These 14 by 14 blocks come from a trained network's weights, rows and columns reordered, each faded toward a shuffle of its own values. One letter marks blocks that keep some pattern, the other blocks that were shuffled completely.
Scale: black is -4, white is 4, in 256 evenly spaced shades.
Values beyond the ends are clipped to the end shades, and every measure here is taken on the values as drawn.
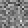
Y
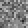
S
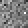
S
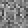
Y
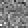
S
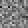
Y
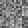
Y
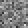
S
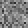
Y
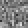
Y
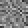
Y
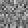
Y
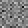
Y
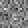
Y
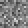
S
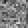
Y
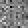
Y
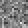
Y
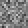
S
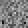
S
